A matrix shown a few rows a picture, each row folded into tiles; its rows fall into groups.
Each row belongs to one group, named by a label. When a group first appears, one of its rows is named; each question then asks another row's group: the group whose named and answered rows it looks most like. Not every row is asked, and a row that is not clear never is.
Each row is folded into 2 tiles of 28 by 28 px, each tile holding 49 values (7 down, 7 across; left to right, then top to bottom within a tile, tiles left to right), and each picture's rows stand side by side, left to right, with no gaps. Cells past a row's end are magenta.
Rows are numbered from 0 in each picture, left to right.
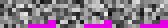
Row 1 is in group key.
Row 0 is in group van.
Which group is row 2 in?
van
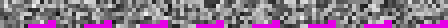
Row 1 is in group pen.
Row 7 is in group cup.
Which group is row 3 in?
van
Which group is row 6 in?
key
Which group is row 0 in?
pen
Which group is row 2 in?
cup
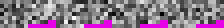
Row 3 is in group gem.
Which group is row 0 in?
cup
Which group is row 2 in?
pen
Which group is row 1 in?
key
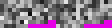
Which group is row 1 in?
gem
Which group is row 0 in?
van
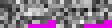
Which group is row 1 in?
gem
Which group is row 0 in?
cup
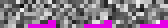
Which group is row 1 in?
key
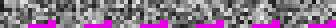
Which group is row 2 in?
van
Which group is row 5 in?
cup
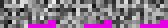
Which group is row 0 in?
van
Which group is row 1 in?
gem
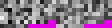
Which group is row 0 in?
van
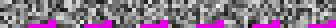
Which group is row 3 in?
van
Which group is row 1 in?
van
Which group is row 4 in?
pen
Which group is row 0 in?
gem
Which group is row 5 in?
van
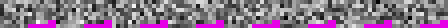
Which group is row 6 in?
gem
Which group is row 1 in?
gem
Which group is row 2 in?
van
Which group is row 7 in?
pen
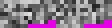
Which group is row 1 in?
gem
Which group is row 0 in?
pen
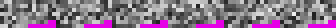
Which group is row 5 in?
key
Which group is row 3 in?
pen
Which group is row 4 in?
cup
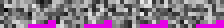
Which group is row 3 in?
pen
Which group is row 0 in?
van
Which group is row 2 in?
pen
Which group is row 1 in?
gem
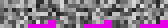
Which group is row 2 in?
van
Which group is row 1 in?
pen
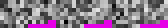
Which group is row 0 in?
van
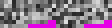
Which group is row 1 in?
key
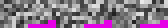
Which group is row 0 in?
cup
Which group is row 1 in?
key
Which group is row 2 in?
pen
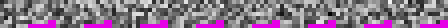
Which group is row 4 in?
cup
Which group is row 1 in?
pen
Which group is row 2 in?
pen
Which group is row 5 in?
pen
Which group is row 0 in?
key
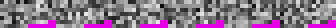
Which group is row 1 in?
gem
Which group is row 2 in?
key
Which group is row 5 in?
cup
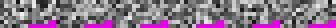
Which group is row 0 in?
van
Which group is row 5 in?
key
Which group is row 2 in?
cup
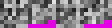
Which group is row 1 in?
gem
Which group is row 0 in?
van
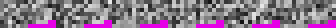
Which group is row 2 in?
gem
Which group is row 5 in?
gem
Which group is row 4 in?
key
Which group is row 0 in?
key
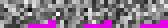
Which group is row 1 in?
gem
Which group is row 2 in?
cup
